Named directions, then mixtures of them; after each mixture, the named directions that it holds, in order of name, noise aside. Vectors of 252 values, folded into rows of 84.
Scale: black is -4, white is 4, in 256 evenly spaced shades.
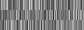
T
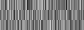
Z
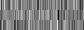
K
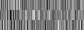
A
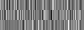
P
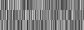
A, Z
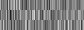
A, P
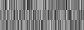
Z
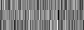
K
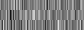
A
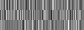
P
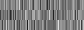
A, T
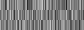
Z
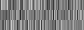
T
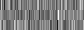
K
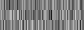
A, P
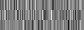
P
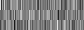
A, K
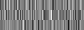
P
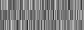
T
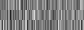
A, K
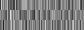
A, T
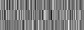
P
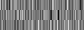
K, P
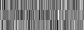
K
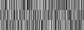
Z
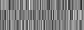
P, T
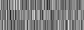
A, P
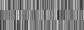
K, T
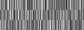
Z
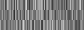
P, Z
